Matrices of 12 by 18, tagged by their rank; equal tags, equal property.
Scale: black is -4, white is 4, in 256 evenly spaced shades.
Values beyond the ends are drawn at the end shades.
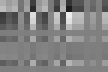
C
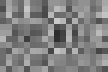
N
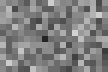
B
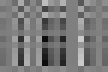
C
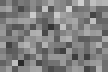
B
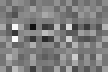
N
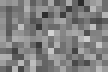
B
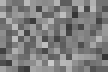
B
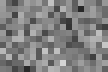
B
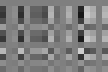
C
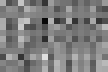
N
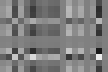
C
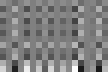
C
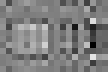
N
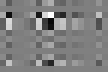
C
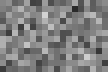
B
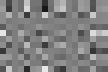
N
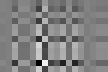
C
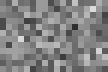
B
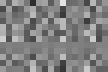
N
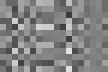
N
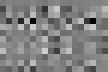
N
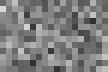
B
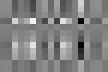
C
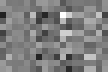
N
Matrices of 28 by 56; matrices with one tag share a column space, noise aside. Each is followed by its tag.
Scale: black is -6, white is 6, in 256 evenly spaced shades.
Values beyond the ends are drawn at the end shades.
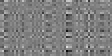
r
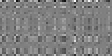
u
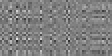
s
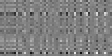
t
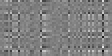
r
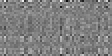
u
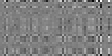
u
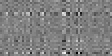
t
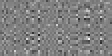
s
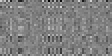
u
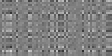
r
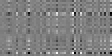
t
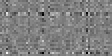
t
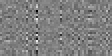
s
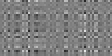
r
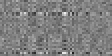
t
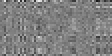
u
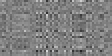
r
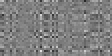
r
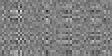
s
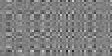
r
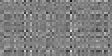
r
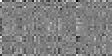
u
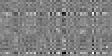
t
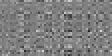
r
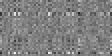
t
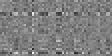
t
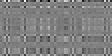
u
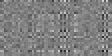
r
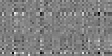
t
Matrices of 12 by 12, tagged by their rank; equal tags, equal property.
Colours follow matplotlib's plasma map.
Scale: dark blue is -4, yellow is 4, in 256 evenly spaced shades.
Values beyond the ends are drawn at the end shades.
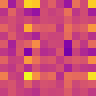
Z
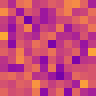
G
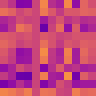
Z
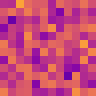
G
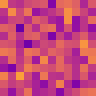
G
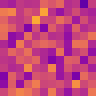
G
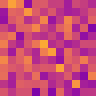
G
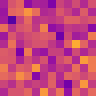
G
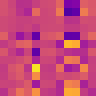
Z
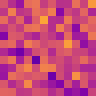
G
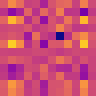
Z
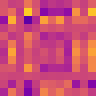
Z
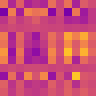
Z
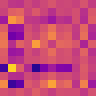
Z
